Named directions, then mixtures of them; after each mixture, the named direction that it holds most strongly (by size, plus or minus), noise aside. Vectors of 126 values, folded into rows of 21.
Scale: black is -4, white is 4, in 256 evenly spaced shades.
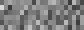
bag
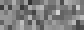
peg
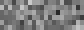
peg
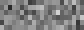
peg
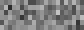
peg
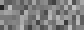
bag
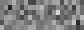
peg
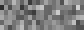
peg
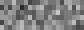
peg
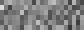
bag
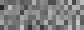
bag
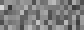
bag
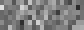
peg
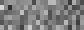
bag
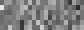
bag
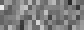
bag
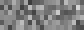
peg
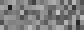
bag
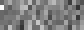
bag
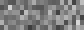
bag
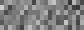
bag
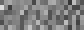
bag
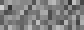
bag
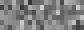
peg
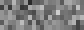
peg
